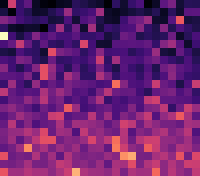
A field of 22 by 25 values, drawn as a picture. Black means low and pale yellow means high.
The field climbs toward the bottom. No single row or column stands out from its neighbours. No regular stripes run through it. On average the colour sits 30% of the way up the scale.
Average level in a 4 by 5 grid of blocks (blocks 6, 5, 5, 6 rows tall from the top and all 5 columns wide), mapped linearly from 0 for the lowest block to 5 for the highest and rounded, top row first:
1 0 0 0 1 | 1 2 2 1 1 | 2 3 2 3 3 | 4 4 4 5 4
